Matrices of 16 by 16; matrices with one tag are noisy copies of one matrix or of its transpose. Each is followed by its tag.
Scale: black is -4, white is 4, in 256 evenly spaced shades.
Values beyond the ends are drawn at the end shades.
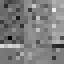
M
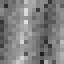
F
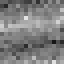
F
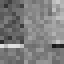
M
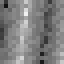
F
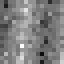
F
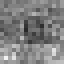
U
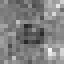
U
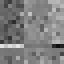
M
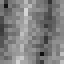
F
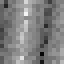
F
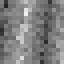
F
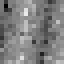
F
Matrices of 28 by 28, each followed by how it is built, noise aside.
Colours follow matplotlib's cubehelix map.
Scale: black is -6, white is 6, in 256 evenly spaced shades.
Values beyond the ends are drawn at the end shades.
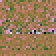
uneven rows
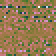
uneven rows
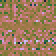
uneven rows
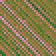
Toeplitz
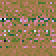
uneven rows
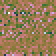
uneven rows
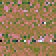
uneven rows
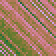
Toeplitz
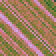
Toeplitz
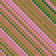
Toeplitz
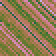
Toeplitz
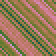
Toeplitz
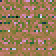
uneven rows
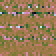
uneven rows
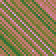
Toeplitz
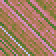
Toeplitz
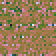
uneven rows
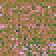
uneven rows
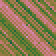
Toeplitz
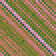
Toeplitz
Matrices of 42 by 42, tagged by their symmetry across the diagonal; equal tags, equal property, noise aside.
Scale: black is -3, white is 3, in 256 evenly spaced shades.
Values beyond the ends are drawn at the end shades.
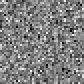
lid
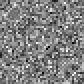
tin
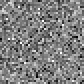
tin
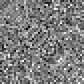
tin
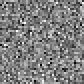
lid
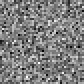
lid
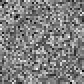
tin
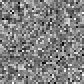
tin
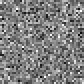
lid
